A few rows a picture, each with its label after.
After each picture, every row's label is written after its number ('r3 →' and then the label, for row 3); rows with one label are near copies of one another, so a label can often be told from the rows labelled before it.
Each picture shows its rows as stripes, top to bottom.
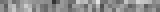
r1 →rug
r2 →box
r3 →box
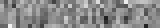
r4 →rug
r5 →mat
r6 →box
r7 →box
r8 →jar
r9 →jar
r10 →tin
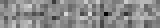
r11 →rug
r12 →box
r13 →box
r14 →jar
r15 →rug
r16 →box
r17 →box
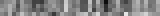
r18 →jar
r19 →jar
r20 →jar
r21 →rug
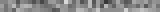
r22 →jar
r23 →box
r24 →rug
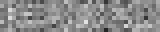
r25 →jar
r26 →mat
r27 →tin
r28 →box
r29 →tin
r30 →mat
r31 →rug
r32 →jar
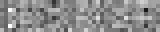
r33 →rug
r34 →rug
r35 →tin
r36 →box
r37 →rug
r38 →box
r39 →tin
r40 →mat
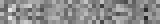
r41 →mat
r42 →box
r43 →tin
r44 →mat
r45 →tin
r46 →box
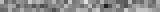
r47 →mat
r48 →jar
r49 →rug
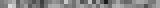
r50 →jar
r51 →tin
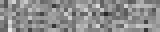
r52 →box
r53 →rug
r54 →mat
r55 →jar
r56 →mat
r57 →tin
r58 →rug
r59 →tin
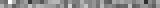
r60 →tin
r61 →mat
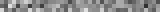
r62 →box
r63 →tin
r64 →mat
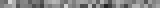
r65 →tin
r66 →jar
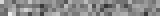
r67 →mat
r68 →jar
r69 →box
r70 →tin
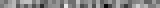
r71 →box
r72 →jar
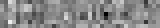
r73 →tin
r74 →box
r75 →box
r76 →jar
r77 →jar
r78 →tin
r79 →rug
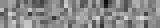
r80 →jar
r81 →jar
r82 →mat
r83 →tin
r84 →rug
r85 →box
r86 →box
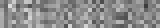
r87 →box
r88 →tin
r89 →box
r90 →mat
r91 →mat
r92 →box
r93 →mat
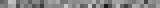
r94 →tin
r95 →jar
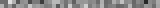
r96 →tin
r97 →mat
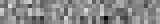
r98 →box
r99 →tin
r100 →mat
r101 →mat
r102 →jar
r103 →jar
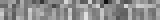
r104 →jar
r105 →rug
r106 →mat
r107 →mat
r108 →mat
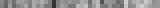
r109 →rug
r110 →rug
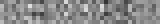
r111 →jar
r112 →mat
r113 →mat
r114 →jar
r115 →box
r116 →mat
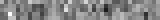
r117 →mat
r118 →jar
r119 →jar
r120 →tin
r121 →tin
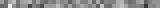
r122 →box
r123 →tin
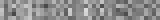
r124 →mat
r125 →box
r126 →mat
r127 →mat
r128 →box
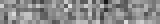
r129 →jar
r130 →mat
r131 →jar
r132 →box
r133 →box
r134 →rug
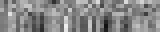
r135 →rug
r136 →box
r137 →mat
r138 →tin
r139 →jar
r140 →jar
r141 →jar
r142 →jar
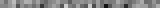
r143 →box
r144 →jar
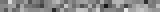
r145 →tin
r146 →jar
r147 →rug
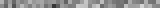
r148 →mat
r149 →rug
